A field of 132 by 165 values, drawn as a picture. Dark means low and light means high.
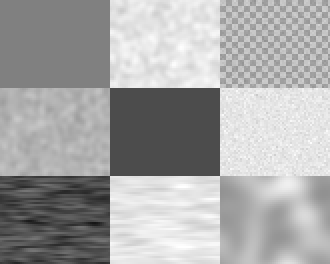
It is made of 3 by 3 panels. Panel 1,1: middling, flat. Panel 1,2: very high, blotchy, faint in contrast. Panel 1,3: high, checkered. Panel 2,1: high, blotchy, faint in contrast. Panel 2,2: low, flat. Panel 2,3: very high, fine-grained, faint in contrast. Panel 3,1: low, streaked across. Panel 3,2: very high, streaked across, faint in contrast. Panel 3,3: high, smooth.
